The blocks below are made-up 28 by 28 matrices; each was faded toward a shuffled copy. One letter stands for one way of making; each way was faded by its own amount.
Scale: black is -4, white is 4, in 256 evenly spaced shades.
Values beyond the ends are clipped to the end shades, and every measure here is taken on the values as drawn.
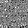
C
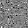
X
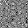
C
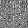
C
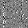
X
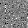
X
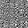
C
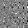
X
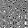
C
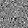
C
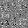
C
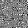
C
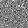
C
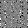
X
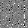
X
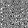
C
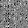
X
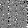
X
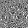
C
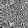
C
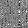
X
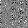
X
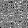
C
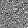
C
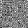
C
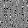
X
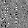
X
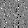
X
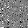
X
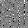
X
